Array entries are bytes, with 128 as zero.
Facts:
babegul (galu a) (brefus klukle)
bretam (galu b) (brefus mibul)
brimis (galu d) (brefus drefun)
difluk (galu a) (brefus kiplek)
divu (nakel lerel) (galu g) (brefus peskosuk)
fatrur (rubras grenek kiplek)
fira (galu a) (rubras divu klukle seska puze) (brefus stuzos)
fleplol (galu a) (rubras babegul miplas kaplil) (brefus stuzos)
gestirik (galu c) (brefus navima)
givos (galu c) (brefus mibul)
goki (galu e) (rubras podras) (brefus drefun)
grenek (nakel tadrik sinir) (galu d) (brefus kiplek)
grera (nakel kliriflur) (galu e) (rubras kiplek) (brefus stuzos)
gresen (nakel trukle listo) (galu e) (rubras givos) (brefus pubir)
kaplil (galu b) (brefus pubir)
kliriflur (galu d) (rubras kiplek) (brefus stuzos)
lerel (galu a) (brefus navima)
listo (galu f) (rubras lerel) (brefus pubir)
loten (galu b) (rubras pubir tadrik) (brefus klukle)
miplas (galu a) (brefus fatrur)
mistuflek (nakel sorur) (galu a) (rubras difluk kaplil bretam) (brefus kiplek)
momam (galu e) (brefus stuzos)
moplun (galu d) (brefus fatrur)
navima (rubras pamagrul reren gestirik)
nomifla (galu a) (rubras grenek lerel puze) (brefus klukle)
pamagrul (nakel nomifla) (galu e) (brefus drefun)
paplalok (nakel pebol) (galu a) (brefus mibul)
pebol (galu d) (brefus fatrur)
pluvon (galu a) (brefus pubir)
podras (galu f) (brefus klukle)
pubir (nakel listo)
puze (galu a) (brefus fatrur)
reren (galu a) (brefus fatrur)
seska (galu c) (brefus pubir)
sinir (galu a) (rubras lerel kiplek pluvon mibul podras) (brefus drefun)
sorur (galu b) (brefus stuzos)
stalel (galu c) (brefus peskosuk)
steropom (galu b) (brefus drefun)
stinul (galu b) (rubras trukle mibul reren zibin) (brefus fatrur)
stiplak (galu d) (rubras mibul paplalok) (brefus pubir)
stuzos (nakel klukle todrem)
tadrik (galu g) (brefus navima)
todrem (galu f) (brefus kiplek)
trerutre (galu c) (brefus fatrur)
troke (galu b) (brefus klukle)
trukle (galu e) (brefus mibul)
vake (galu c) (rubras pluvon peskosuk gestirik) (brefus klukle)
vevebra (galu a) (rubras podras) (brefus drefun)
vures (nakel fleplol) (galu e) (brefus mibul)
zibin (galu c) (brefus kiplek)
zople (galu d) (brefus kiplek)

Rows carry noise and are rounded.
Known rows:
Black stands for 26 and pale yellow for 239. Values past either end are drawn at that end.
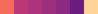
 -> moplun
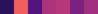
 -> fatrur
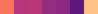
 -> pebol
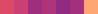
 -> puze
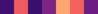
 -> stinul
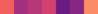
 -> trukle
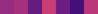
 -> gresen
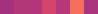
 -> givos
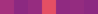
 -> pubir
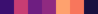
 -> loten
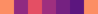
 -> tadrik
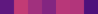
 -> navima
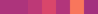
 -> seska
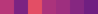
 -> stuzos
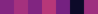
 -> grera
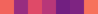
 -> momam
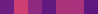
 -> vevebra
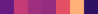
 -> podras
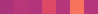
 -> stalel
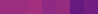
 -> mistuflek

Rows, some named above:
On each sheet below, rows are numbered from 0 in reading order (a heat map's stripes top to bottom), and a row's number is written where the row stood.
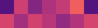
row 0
vake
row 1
pluvon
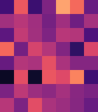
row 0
stinul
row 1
stiplak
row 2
navima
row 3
grenek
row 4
kiplek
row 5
listo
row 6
nomifla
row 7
stuzos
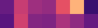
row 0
podras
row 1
sinir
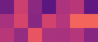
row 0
vevebra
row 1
trerutre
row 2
klukle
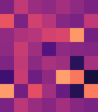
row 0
nomifla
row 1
paplalok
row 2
todrem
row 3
goki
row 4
kliriflur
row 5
loten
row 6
divu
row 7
nomifla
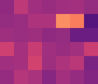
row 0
fira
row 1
sorur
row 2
mistuflek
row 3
lerel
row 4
mibul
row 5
fleplol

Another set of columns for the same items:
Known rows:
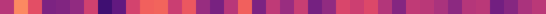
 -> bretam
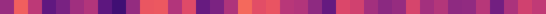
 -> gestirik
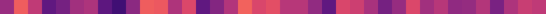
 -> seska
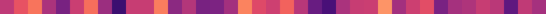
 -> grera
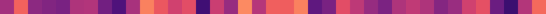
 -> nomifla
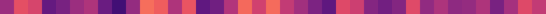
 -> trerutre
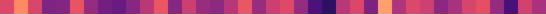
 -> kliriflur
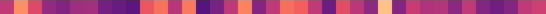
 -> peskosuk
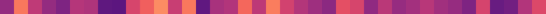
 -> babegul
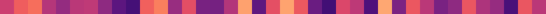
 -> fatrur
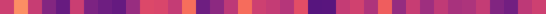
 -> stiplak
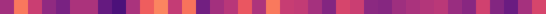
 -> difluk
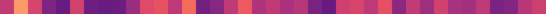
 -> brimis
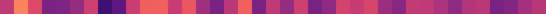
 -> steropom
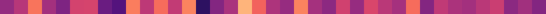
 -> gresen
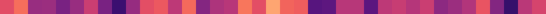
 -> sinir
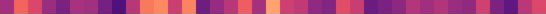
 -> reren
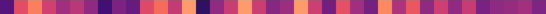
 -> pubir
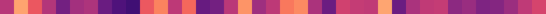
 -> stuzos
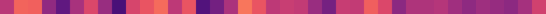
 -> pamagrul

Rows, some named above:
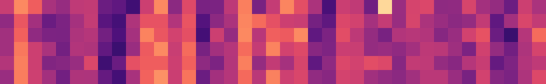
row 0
kiplek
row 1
vake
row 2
nomifla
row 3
mistuflek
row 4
loten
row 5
paplalok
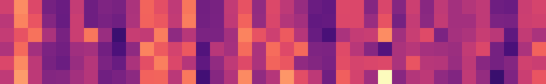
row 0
pebol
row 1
moplun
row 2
grera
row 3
lerel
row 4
tadrik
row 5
klukle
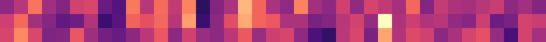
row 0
gresen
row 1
podras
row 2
kliriflur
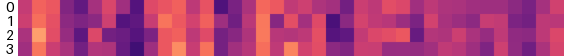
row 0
momam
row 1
stinul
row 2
grenek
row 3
mistuflek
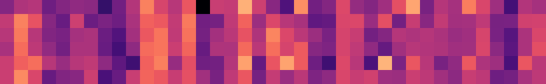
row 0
listo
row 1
moplun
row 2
fleplol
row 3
fira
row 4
fatrur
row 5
sorur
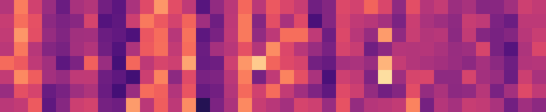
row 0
divu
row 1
stinul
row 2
drefun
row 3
fleplol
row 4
goki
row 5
kiplek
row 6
trerutre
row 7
trukle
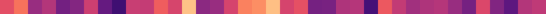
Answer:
vevebra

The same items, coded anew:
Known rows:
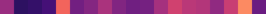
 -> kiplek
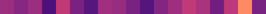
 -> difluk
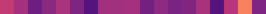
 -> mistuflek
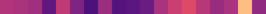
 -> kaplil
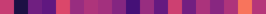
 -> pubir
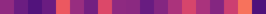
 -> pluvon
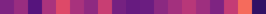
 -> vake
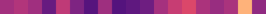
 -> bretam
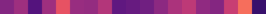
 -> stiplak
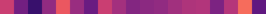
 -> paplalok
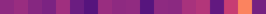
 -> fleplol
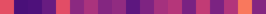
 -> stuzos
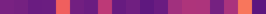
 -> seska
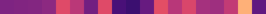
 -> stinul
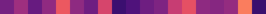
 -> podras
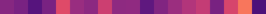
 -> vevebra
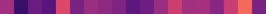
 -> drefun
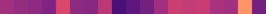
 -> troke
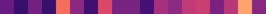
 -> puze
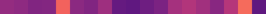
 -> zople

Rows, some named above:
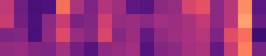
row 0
lerel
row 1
grera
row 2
sinir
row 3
fleplol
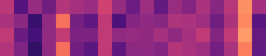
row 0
gresen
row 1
grenek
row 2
grera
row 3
grenek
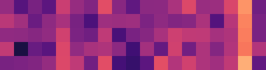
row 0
trukle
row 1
mistuflek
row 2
sorur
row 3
pubir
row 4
stinul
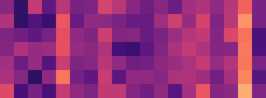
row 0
tadrik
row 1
klukle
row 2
vevebra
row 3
todrem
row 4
momam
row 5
grenek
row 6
divu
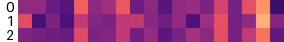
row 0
nomifla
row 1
divu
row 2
fira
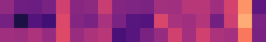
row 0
goki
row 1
fatrur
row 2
loten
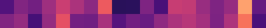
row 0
listo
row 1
kliriflur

